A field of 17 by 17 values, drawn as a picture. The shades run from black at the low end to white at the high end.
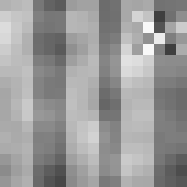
Upright stripes repeat 3 times across the table. In the top right lies a patch that is rougher than the rest. Values change most from cell to cell in the top right.
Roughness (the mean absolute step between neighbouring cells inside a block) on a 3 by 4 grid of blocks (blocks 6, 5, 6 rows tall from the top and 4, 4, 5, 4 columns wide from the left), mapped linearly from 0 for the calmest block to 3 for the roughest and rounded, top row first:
0013 | 0010 | 0000
